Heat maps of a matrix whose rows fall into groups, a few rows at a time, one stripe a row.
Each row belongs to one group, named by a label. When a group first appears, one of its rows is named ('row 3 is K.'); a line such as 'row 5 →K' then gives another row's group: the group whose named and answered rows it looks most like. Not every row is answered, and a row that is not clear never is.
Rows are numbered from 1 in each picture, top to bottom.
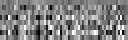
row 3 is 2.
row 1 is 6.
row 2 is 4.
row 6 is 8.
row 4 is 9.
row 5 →2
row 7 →9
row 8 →8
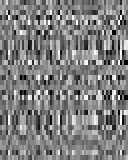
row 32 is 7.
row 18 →8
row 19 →4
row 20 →2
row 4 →9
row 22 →4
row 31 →9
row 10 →7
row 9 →7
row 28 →4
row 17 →7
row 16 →4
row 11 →9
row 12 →9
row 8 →7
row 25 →9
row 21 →4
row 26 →8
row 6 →4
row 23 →7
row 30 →8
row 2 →8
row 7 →8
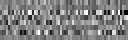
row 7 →4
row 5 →9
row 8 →7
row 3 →2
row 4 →7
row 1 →2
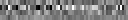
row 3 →4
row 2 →9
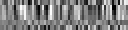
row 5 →2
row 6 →7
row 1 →7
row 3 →8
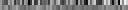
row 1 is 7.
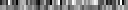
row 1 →9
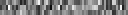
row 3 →8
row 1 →4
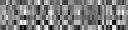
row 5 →8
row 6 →4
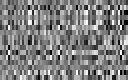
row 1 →2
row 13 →2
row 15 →2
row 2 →7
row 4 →2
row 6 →9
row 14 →7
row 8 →7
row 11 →9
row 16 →8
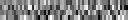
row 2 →2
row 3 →7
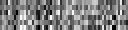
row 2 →7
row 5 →2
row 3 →9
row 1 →9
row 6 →8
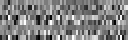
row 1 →6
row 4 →9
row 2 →7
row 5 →8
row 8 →9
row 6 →6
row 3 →6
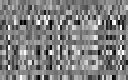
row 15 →6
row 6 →9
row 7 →7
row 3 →7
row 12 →9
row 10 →9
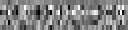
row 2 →8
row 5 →6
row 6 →4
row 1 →6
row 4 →8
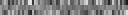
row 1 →2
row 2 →6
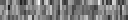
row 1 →4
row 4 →2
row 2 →6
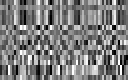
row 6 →8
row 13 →2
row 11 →8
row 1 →4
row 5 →4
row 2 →6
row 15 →9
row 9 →7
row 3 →4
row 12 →2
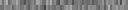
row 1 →6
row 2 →7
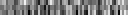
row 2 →7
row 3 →7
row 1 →8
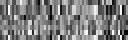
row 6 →2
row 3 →9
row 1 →8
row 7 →2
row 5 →2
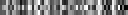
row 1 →4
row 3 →4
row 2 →2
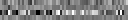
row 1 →7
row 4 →6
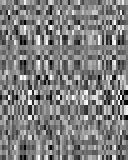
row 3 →9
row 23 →7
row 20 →9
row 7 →9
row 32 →4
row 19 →2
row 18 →7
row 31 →6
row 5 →4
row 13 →4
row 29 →6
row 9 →4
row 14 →4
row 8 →4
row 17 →7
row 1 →8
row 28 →2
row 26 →7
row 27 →9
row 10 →6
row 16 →8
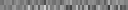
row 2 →2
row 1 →7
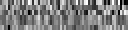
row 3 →7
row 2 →6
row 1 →2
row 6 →6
